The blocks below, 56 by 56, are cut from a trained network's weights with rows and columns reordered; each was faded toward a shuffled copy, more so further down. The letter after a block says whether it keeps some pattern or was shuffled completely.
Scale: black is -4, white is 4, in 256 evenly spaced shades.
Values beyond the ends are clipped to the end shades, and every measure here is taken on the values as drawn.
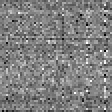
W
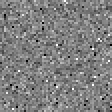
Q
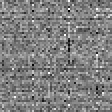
W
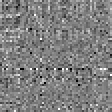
W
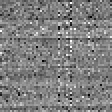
W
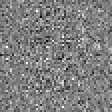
W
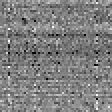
W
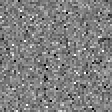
Q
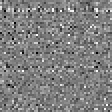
W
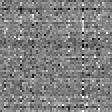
W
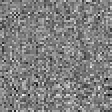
W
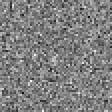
Q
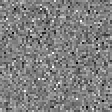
Q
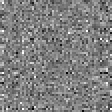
W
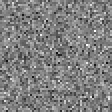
Q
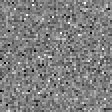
Q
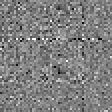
W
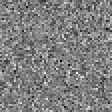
Q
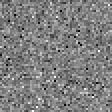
Q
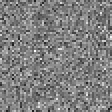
W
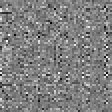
W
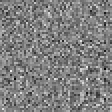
W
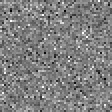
Q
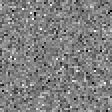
Q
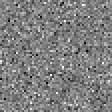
Q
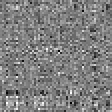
W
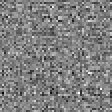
W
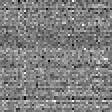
W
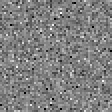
Q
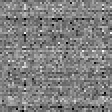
W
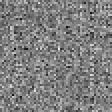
W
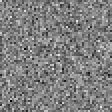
Q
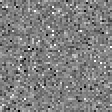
Q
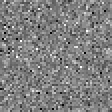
Q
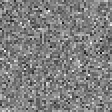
Q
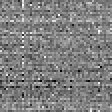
W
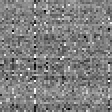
W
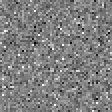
Q
